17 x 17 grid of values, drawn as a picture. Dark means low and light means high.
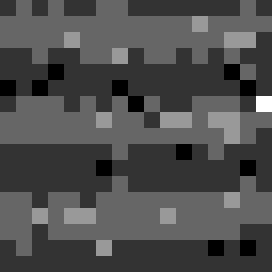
Stripes running across repeat 3 times from top to bottom. Overall the values sit about 30% of the way up the scale. The middle left is the smoothest part. No overall slope runs across the table.
